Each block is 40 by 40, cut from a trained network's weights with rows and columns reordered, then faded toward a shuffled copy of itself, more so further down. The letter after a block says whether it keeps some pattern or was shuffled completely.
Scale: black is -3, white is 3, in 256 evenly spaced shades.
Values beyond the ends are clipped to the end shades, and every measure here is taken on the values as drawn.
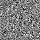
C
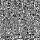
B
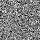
C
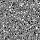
C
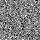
C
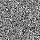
C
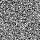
C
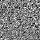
B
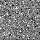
C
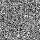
C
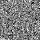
C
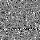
B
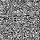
B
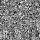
B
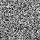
B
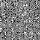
B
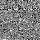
B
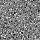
C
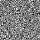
B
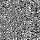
B
